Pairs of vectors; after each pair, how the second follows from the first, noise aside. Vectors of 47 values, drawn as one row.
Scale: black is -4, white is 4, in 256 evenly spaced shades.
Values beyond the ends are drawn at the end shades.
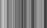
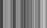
reversed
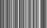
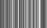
copied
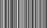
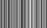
shuffled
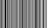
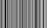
copied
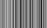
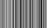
copied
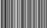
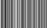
copied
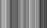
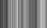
reversed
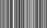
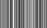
copied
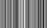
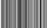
shuffled
